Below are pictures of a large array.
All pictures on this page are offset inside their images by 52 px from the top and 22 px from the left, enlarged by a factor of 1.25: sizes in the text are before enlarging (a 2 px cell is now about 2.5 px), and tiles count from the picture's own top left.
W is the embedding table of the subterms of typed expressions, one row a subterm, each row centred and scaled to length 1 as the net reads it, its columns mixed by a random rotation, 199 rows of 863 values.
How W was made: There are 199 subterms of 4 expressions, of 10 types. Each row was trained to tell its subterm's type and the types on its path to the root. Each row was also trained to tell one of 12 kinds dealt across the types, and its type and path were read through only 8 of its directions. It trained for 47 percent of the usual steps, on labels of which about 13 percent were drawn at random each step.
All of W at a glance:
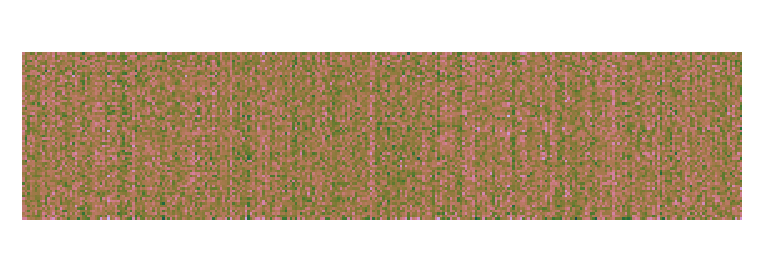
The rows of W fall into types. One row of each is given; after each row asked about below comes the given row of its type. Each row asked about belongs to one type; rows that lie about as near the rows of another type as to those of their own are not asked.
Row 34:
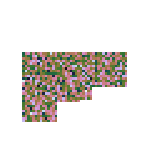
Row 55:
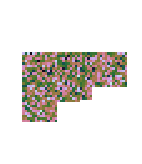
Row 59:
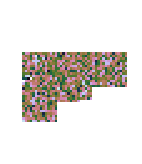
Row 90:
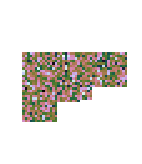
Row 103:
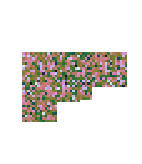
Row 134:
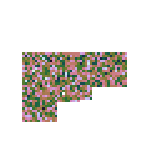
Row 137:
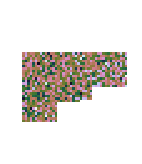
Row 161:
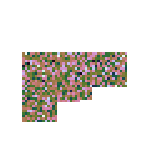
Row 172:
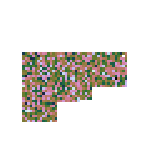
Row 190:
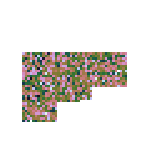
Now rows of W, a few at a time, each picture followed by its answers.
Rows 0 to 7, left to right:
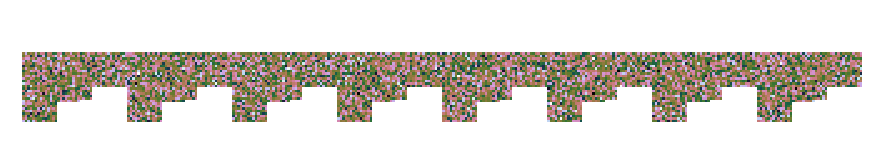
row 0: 59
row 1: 190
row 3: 59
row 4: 34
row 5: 55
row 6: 134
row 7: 59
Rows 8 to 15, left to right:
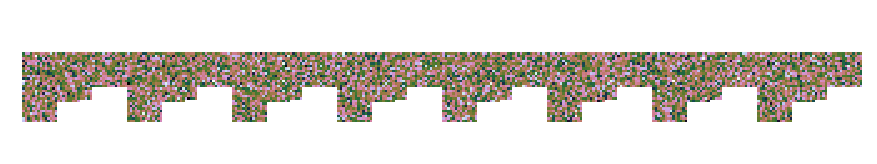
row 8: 34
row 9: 190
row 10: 103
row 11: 134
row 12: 134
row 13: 34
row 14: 55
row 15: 90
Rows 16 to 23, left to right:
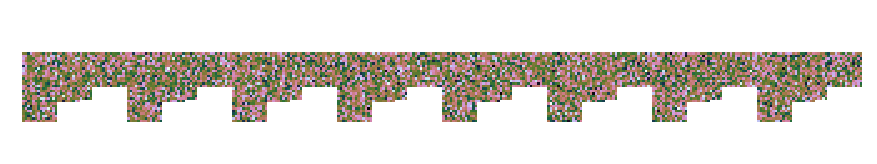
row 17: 103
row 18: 161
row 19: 134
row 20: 90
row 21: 190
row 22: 190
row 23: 55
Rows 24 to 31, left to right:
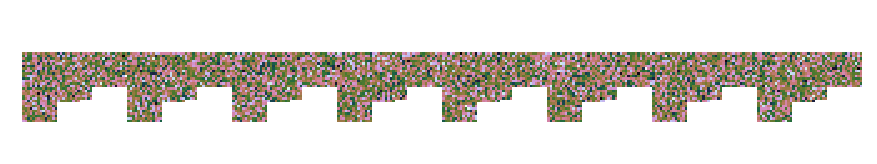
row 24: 137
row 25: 34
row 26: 55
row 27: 103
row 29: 161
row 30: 59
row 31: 90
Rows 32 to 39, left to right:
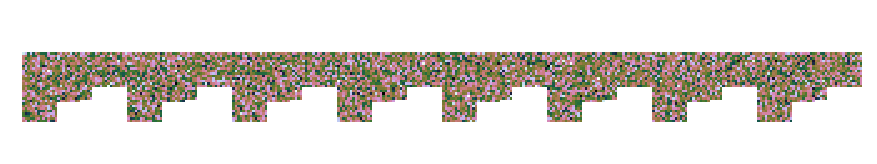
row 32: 161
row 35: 59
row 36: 134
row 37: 59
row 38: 172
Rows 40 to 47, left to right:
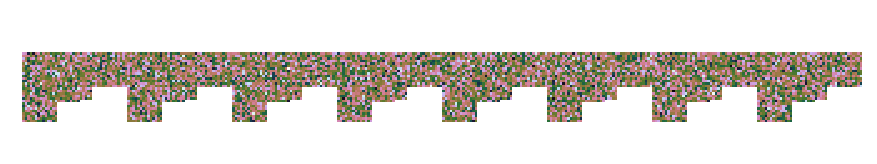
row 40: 90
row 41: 90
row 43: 134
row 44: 161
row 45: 172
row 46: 90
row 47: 137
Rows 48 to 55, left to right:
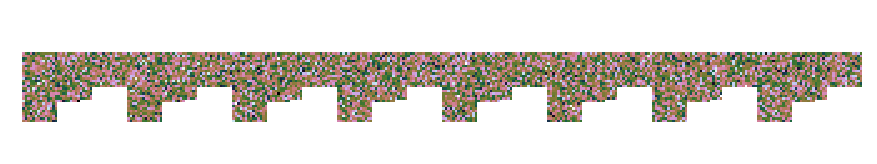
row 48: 90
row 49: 59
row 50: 55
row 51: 55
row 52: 59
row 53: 161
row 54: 134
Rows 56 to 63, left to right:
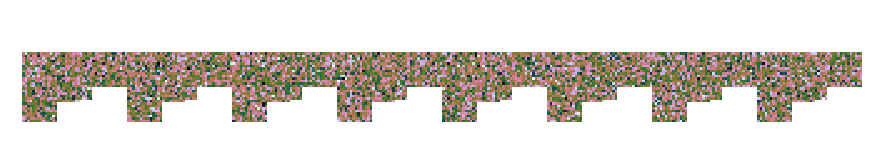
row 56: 59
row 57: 137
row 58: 103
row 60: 190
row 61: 172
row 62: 190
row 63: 34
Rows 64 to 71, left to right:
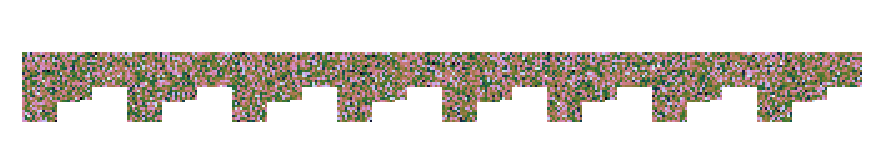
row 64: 55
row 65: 90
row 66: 134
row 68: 137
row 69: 34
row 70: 55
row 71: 59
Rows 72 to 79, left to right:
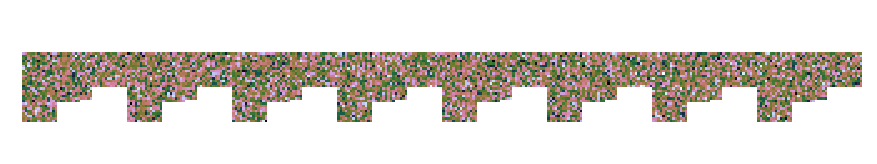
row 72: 55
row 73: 90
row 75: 90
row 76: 190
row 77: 190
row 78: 55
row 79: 172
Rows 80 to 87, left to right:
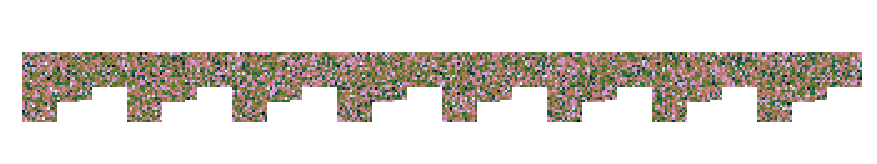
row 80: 172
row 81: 134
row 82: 55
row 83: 59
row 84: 137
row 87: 103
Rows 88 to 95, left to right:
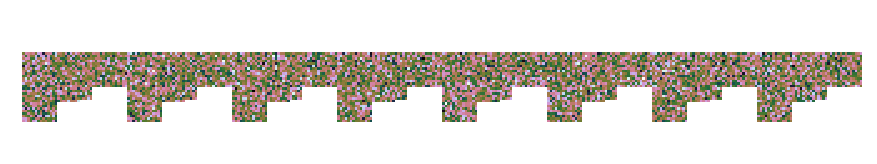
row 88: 59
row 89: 161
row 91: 90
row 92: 190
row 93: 190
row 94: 161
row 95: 90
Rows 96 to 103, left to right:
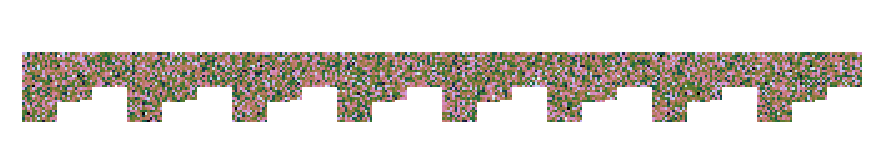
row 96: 90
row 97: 161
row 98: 55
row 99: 34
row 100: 190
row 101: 134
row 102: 59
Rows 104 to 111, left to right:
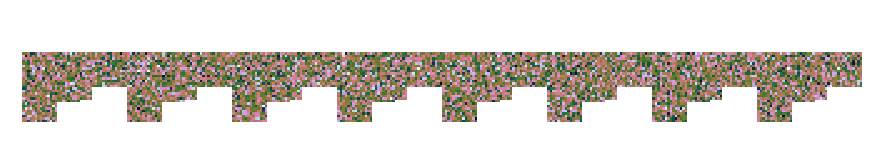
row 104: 134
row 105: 161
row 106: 134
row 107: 55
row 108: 172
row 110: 137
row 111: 55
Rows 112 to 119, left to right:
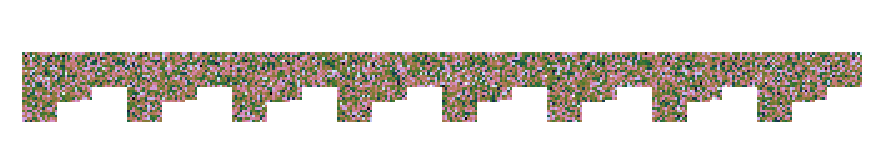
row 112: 134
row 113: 172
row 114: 134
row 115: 190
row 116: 59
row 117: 134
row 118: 137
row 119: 161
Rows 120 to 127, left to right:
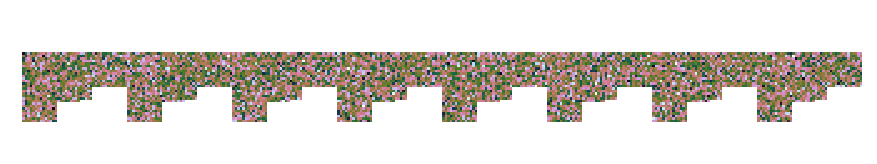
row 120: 134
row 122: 55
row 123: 90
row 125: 161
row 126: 34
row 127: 172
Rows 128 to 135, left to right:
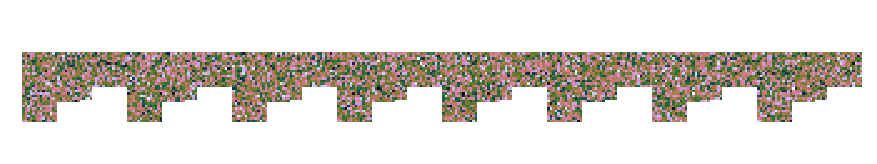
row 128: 190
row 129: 59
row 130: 134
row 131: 137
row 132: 59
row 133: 90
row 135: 55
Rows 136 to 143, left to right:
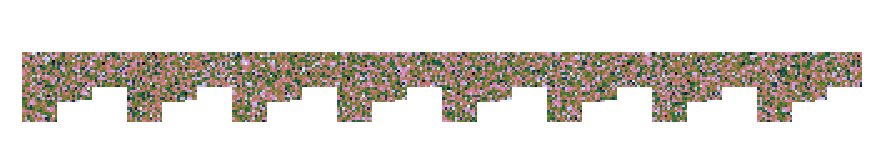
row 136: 59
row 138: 161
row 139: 134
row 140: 137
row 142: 34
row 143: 55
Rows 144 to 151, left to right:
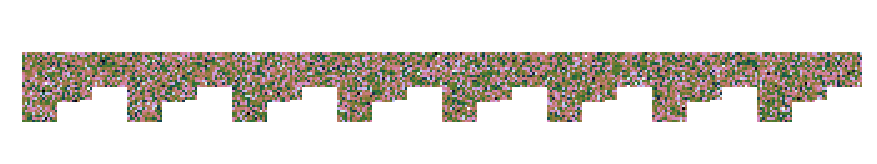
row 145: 90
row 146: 59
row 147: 172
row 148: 161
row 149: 190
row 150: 134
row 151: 137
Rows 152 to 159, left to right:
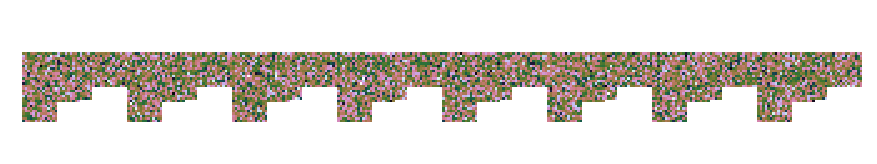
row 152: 161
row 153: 190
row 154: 34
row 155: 34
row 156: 134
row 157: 103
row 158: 90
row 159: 190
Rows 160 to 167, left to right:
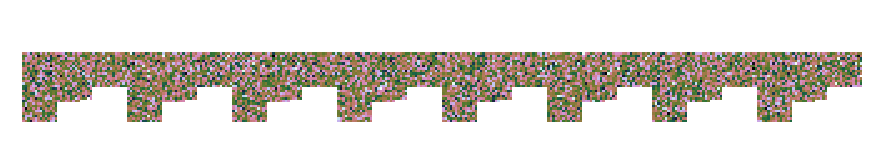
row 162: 161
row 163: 134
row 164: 59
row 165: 161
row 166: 137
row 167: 137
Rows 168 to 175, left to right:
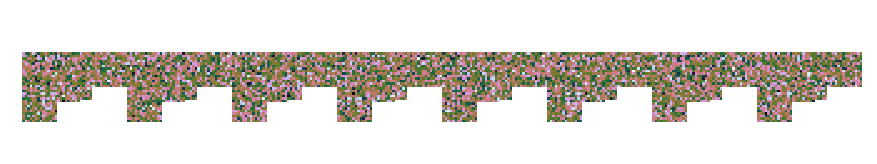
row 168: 90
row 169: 161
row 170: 34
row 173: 90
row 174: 55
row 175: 90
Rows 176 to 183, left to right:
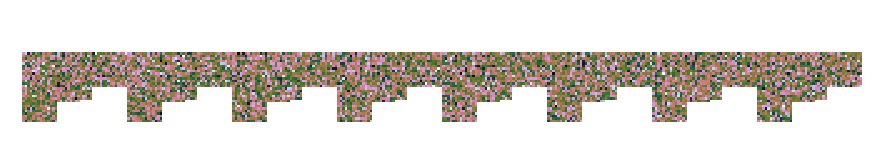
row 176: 161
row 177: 103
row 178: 90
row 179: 190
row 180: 190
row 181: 161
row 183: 137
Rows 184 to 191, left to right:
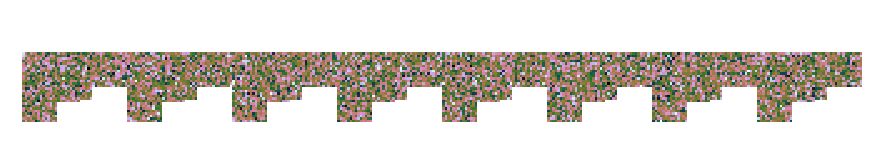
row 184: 103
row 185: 172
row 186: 59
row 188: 34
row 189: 103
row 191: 34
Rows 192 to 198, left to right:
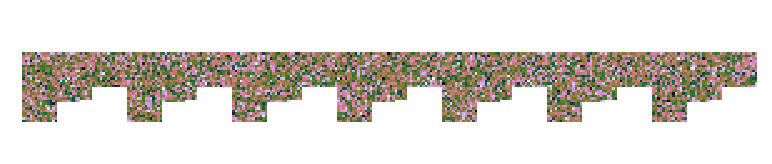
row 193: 137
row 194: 172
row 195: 190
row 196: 190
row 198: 172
